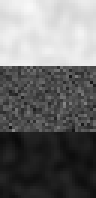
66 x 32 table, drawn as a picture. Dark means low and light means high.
The table splits into 3 rows of 1 panel. Panel 1,1: very high, blotchy, faint in contrast. Panel 2,1: low, fine-grained. Panel 3,1: very low, blotchy, faint in contrast.
